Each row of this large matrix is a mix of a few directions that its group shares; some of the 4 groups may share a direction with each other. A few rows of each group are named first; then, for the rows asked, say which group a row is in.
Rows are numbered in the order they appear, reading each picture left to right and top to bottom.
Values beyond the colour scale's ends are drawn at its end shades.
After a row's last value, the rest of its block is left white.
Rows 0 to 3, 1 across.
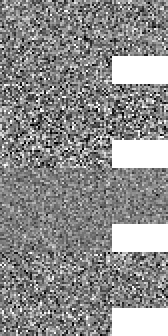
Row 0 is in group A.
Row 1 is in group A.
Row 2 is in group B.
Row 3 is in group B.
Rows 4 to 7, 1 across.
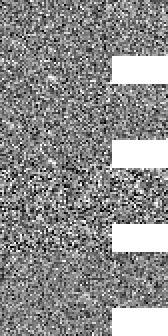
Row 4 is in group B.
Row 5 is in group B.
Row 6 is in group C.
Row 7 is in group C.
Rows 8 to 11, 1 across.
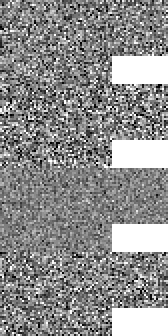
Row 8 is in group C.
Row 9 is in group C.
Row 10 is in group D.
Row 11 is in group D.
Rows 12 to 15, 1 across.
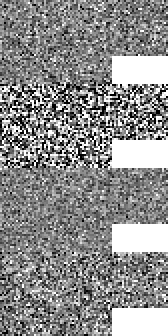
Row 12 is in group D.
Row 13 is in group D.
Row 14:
D
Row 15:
A
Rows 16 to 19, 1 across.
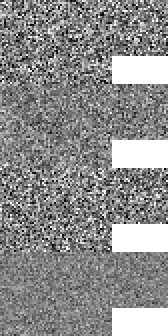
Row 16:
D
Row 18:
D
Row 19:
D
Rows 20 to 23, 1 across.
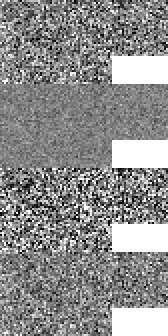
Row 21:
D
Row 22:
A
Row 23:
A
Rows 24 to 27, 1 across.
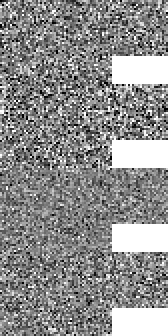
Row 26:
D
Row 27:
C
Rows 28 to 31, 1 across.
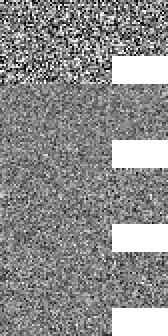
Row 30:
C
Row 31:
C
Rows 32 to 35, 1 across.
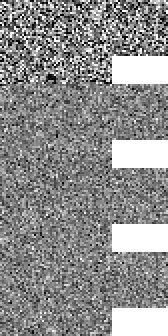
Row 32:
B
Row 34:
B
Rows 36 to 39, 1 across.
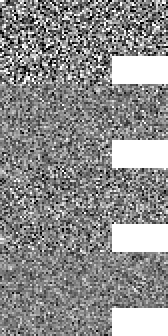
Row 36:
B
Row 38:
B
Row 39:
B
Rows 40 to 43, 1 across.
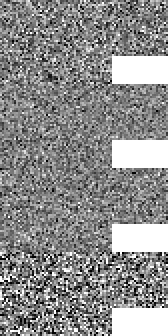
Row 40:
D
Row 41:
B
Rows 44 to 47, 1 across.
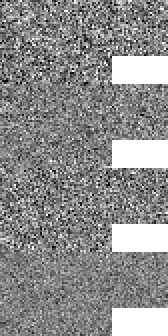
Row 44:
A
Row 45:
C
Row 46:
B
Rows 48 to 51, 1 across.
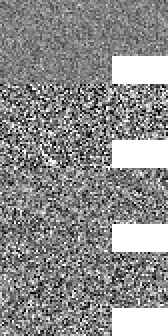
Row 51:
A
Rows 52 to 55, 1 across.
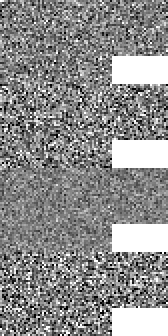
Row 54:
C
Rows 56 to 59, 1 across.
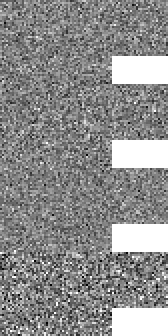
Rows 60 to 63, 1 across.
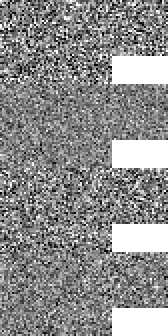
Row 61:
B
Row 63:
C
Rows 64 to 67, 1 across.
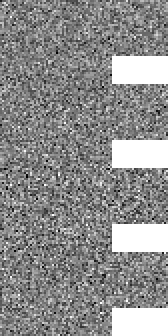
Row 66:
D
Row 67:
D
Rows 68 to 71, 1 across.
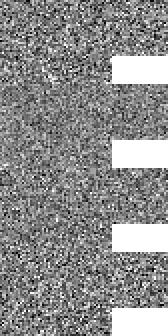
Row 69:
A
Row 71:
A
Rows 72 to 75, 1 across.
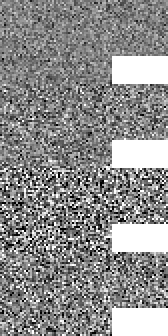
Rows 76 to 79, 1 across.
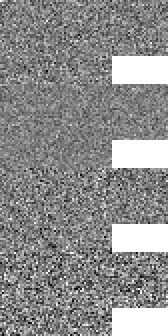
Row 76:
D
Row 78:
B
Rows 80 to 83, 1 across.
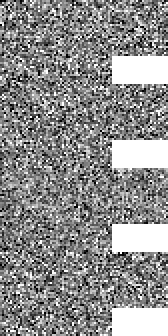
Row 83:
B
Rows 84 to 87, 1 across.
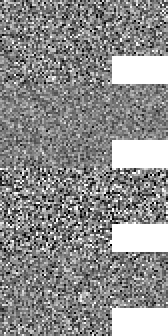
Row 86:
C
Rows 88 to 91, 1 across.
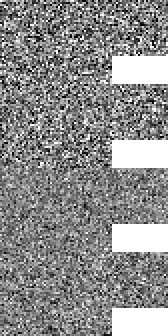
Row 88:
D
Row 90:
A
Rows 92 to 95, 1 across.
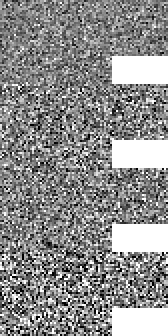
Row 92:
A
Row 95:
D
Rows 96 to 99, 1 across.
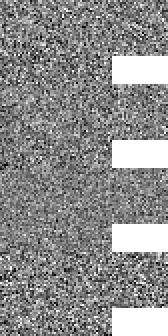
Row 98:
D
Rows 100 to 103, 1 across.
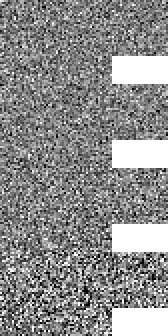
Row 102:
D
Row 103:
A
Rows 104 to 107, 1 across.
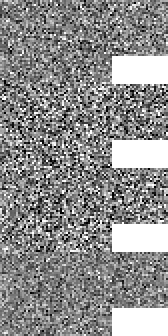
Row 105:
B
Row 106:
A
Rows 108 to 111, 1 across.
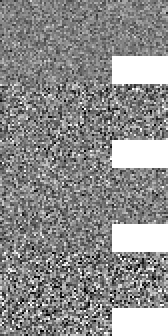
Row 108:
B
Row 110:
B
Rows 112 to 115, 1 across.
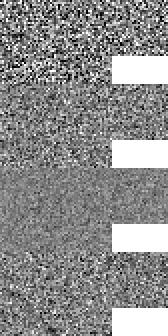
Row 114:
A
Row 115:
B
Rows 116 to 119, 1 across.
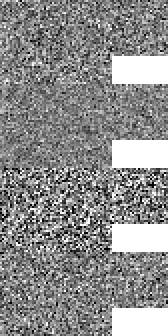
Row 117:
C
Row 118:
A
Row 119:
B
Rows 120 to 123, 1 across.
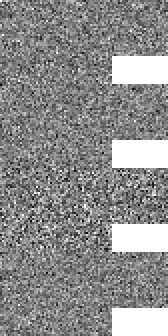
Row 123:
C
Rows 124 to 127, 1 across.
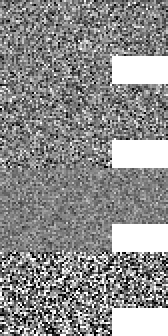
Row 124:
C
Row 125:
B
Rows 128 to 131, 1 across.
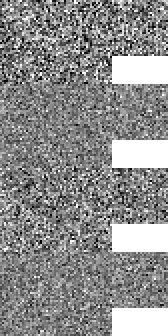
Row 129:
C
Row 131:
A
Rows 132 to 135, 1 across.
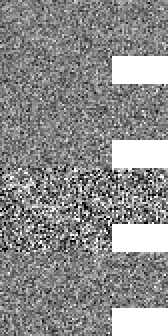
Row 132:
A
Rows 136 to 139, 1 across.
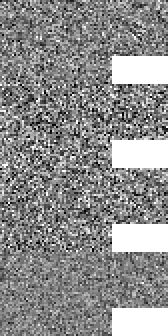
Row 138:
C
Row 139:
C
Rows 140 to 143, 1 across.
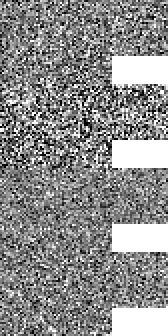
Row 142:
B
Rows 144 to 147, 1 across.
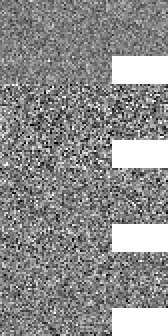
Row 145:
A
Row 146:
B
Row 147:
D
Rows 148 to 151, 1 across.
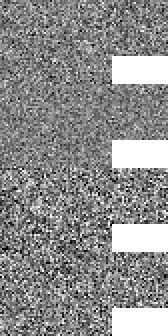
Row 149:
D
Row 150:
A
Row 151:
B
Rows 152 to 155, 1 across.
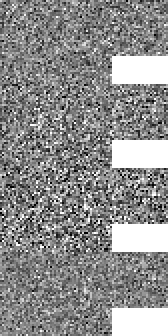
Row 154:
A
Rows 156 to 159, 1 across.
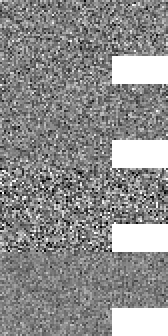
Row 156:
C
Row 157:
D
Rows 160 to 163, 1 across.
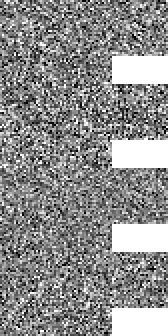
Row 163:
A
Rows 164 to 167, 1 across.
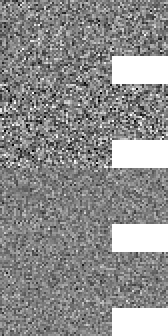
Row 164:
A
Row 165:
C
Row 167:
D
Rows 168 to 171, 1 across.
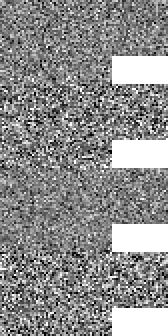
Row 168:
B
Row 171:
C
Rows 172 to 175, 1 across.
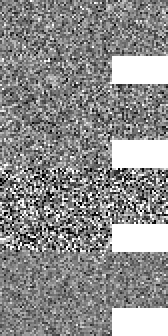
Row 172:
B
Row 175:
D
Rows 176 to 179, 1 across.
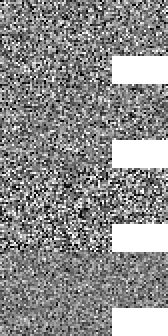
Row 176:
D
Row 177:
D
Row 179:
B
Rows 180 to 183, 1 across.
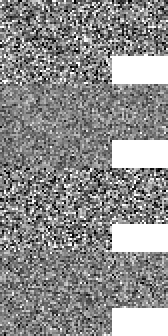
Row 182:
C
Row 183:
C
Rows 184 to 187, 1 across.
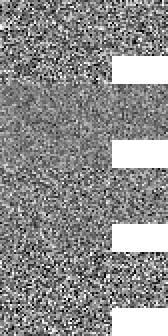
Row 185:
A
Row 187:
C
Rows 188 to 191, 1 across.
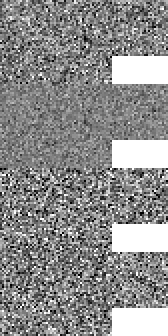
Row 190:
D
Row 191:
B
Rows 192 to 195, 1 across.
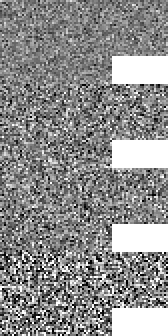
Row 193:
C
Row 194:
A
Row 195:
D
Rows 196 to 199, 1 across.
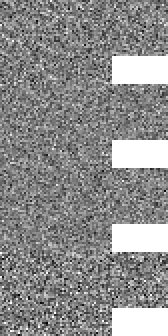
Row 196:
B
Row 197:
D
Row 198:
C
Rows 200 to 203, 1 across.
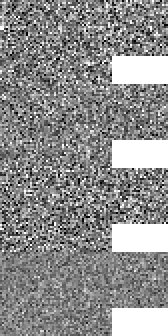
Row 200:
C
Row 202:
D
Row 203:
A
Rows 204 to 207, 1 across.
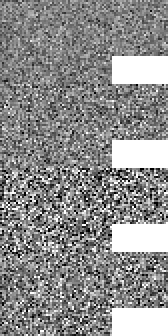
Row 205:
D
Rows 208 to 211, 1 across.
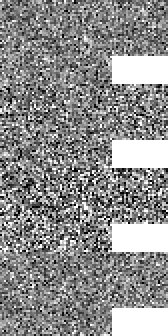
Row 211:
B
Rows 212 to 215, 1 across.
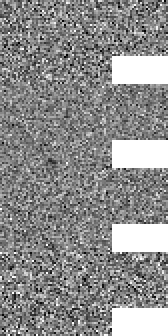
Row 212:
D
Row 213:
B
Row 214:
C
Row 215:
B
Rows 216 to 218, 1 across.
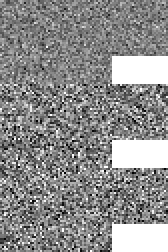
